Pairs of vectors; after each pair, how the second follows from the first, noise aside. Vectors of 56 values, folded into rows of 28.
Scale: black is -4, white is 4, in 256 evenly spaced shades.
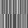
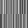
wrapped around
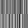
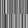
wrapped around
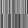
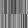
wrapped around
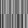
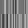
wrapped around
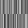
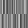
wrapped around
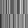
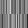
shuffled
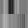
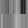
wrapped around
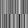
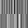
shuffled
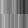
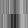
wrapped around
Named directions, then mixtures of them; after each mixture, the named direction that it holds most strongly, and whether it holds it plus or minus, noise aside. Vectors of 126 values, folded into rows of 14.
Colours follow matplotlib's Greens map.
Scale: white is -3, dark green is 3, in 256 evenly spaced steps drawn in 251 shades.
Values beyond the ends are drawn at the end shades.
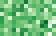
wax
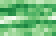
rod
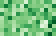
wax, minus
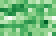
rod, plus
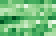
rod, minus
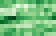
rod, minus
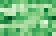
rod, minus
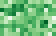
wax, plus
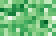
wax, plus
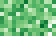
wax, plus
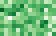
wax, plus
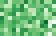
wax, plus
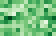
wax, minus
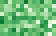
wax, plus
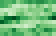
rod, minus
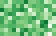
wax, plus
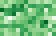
wax, plus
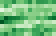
rod, minus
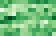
rod, minus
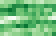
rod, plus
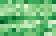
rod, minus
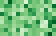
wax, minus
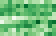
rod, plus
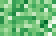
wax, plus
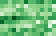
rod, minus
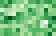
wax, minus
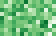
wax, plus
